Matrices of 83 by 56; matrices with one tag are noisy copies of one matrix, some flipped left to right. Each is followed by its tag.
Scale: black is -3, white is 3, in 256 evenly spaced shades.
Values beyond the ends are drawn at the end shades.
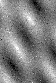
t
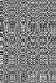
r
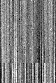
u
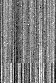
u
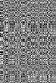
r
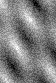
t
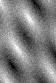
t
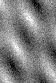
t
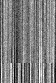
u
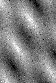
t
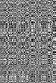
r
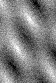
t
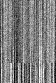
u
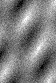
t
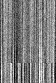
u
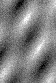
t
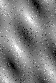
t
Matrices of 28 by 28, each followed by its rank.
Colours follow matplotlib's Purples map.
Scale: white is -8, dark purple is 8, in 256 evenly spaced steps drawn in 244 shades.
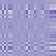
one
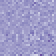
five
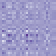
two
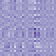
two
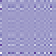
one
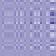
one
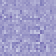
five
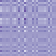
one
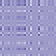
one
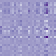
two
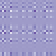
one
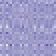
two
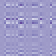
one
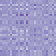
two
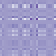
one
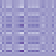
one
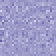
five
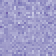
five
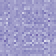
five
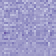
five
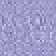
five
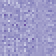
five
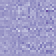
five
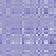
two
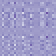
two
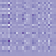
two
